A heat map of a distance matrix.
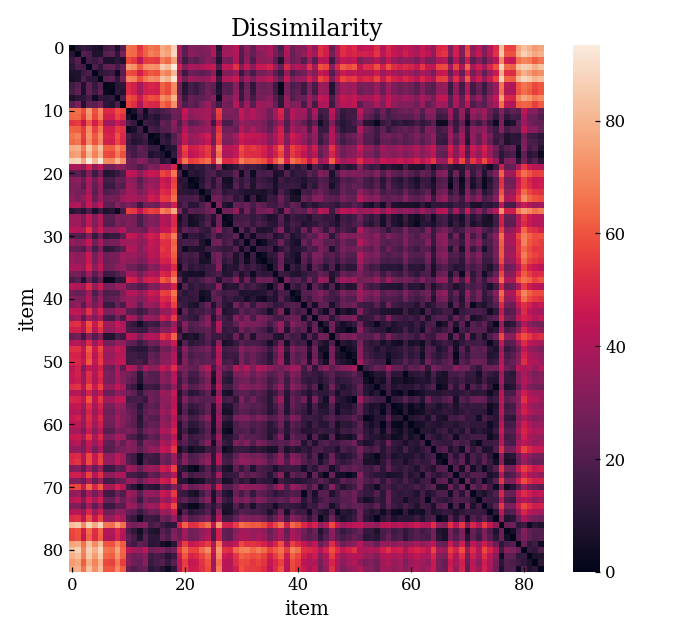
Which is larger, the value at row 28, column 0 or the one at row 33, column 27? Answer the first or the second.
the first
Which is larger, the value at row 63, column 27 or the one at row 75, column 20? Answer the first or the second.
the second
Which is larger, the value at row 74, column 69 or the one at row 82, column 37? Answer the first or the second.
the second
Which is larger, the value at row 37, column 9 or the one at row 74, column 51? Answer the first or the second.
the second
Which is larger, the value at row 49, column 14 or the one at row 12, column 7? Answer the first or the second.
the second
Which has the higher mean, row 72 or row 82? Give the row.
82
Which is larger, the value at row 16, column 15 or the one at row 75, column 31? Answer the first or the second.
the second
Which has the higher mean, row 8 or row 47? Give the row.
8
